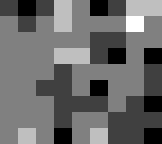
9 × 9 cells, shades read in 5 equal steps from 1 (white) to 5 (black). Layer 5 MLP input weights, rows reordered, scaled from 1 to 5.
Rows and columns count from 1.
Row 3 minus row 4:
0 0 0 1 1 0 -1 0 -2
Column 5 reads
3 3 3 2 3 3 4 3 3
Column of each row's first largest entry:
2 2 6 7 4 6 9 4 4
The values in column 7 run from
3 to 5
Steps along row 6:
same up same down up down same up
